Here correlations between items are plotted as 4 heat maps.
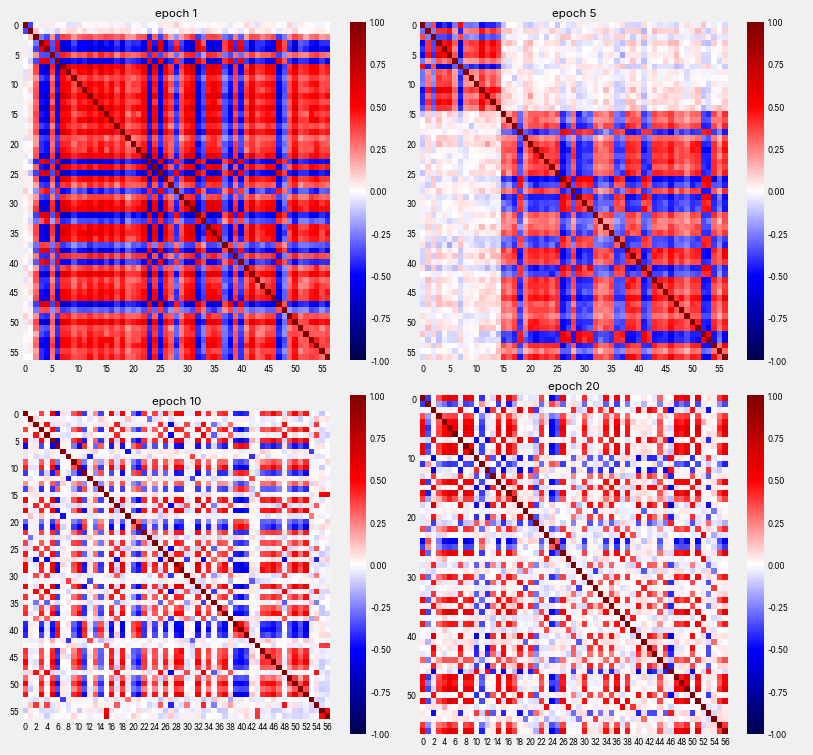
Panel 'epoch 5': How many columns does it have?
57
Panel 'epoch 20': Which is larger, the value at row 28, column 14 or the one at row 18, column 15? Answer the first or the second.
the second
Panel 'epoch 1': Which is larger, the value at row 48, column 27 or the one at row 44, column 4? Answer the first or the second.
the first
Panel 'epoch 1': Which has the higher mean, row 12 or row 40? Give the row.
12
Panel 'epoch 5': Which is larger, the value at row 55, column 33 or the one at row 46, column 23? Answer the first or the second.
the second
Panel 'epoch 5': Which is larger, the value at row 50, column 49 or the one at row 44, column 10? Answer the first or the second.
the first
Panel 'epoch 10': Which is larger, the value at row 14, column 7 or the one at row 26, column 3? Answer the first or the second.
the second
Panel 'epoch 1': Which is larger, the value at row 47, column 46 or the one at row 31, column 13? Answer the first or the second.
the second
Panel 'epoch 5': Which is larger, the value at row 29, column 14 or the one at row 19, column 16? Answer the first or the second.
the second
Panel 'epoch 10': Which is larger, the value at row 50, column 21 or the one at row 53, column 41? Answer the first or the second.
the second
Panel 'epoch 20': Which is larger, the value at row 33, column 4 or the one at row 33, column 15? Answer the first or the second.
the second
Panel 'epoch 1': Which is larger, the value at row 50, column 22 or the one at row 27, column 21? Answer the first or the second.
the first
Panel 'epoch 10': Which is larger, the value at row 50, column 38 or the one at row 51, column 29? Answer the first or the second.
the second
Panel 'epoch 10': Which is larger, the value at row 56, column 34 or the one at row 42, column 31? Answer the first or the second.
the first
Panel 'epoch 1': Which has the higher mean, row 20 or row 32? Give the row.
20
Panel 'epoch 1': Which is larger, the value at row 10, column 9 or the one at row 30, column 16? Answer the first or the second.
the second
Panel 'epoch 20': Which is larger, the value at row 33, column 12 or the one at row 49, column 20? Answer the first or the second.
the second
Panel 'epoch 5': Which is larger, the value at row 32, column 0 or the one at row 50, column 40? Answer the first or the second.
the second
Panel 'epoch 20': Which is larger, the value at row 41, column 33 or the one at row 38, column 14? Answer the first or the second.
the second
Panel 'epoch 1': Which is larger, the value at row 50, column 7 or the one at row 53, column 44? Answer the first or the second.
the first
